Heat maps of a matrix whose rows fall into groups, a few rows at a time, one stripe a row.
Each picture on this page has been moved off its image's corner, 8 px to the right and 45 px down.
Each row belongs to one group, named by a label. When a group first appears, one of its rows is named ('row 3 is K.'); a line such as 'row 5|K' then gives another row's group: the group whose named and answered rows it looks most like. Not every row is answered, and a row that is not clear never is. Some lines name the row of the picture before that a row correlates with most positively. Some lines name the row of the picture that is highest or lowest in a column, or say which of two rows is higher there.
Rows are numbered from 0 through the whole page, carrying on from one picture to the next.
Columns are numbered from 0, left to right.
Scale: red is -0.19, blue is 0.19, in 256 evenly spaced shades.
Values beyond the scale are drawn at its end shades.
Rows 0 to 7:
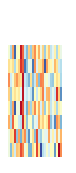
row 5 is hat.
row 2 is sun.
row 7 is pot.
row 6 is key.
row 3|hat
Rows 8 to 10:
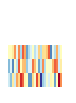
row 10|pot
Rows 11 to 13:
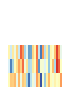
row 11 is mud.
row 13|key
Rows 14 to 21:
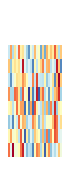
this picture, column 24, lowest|15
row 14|key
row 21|hat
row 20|mud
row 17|sun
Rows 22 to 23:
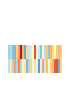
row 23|key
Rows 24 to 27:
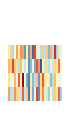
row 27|sun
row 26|sun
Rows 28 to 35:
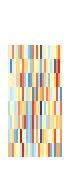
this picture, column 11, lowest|31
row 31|hat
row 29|pot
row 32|key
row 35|hat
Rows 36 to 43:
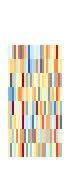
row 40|hat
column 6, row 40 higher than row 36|No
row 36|key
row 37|mud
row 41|hat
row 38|hat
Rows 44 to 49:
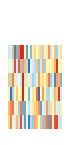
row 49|mud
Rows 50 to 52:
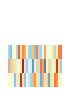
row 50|pot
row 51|hat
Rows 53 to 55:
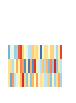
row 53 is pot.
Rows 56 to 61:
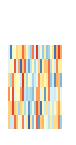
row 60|mud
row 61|sun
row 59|hat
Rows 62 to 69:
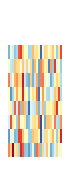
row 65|sun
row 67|key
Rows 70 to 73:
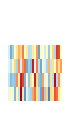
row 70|pot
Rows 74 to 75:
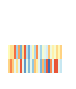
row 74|key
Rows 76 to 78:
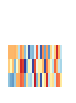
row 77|hat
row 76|mud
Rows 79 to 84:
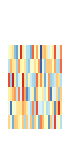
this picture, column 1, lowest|80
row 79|mud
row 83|pot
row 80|key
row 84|sun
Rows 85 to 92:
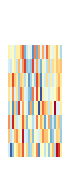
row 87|mud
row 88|mud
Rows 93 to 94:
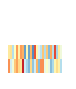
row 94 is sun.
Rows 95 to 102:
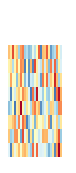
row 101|sun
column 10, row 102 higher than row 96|No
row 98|pot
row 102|pot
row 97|mud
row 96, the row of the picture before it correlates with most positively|93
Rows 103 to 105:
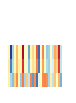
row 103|sun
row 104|sun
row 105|sun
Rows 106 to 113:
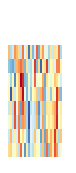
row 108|hat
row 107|pot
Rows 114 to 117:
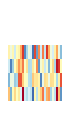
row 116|pot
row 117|hat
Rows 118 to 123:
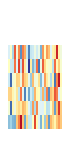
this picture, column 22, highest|119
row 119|sun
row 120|pot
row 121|mud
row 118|key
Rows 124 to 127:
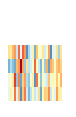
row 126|key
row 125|pot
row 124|key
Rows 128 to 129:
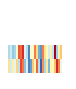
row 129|mud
